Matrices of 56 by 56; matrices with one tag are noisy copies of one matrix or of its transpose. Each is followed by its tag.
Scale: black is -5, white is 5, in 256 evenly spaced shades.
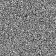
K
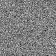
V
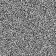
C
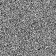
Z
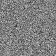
K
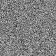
K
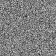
K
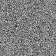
K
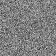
Z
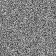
V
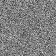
Z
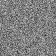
V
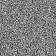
V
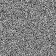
C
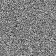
K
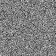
C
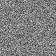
V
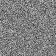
C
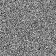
Z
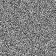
C
